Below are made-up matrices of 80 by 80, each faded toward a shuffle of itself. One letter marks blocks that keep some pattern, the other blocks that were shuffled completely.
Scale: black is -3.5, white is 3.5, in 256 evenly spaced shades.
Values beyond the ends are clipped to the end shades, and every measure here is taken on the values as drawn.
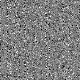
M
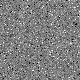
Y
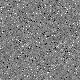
Y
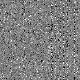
M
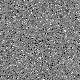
Y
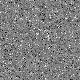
Y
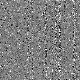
M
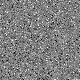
Y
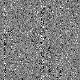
M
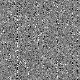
M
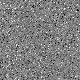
Y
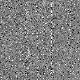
M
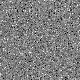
Y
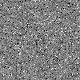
Y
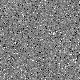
Y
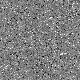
Y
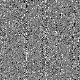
M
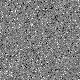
Y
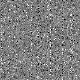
M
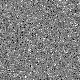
Y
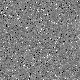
Y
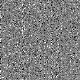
M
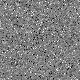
Y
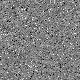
Y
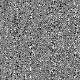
M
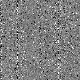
M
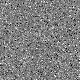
Y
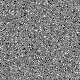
Y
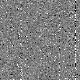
M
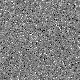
Y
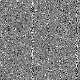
M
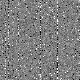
M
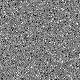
Y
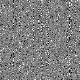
M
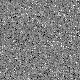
Y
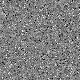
Y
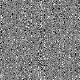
M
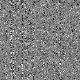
M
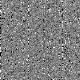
M
